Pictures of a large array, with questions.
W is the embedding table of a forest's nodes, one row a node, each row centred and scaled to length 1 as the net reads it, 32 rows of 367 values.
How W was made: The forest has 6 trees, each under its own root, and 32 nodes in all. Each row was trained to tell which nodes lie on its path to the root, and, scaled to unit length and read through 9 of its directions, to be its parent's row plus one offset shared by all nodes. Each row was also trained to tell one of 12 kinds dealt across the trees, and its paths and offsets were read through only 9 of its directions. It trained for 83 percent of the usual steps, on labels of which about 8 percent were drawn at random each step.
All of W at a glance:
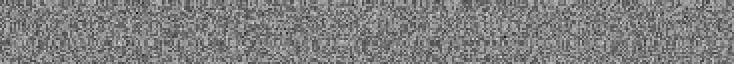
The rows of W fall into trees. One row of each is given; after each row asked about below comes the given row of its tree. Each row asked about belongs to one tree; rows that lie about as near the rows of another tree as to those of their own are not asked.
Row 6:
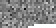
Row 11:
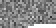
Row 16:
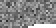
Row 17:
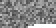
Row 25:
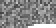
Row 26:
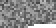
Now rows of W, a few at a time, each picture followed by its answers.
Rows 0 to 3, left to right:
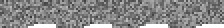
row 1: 16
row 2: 17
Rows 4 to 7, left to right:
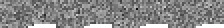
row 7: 17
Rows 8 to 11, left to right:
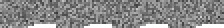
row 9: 11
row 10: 17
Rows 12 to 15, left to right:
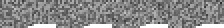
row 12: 26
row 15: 11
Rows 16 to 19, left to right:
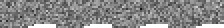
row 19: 17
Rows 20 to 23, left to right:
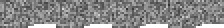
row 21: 16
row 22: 16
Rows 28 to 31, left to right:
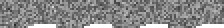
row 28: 6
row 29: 16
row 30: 16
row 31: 6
